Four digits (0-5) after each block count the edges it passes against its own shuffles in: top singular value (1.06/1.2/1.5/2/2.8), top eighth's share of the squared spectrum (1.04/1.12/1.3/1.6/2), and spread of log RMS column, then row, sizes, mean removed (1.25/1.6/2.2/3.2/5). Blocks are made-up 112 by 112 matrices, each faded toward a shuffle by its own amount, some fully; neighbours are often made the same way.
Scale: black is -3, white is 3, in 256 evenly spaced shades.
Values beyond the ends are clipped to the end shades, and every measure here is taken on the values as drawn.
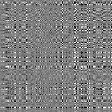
5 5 4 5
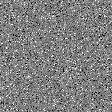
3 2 0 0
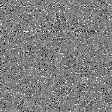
4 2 1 1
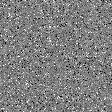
2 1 0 0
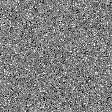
0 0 1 0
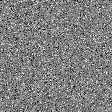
0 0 0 0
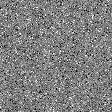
0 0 0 0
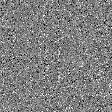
0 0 2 0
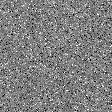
0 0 0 0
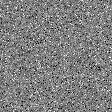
0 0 0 0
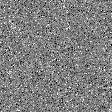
0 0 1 0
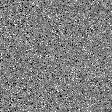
0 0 0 0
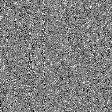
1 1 3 0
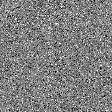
0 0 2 0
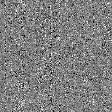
1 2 3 0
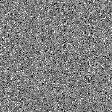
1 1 2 0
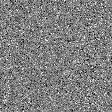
0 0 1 0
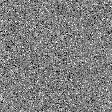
0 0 1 0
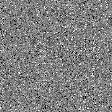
0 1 2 0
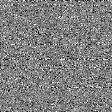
1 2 0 3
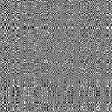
5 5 4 4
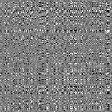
5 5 4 4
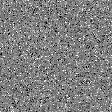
3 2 0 0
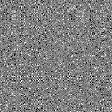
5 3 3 3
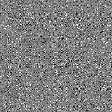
4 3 2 3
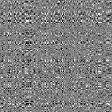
5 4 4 4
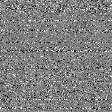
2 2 0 4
